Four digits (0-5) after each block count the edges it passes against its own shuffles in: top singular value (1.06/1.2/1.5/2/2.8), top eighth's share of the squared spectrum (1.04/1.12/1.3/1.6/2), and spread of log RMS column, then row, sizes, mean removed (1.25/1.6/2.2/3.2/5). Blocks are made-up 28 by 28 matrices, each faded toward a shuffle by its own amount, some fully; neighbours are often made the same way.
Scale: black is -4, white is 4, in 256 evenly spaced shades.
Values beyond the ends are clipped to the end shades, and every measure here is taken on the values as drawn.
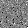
0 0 0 0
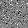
1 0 0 0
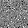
1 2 0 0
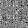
3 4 1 1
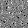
0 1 0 0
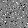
0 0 0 0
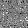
2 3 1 0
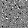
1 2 0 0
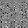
3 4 2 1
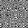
3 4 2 2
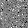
1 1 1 0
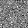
0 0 0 0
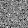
1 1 0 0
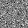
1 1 0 0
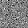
2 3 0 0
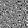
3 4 1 1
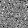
1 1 0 0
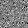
2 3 0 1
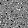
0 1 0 0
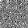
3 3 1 1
